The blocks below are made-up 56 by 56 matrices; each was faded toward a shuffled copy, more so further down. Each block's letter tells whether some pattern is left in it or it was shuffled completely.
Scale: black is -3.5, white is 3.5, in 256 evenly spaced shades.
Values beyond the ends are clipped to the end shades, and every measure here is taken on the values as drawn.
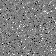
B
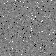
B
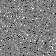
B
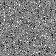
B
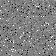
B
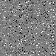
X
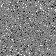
B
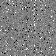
X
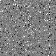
X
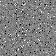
X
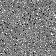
B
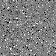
X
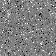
X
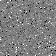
B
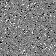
B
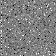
X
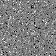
X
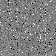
X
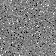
B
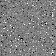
X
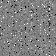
X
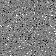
X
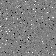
B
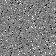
B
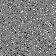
B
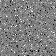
B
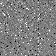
X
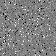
X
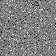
B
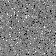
X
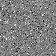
B
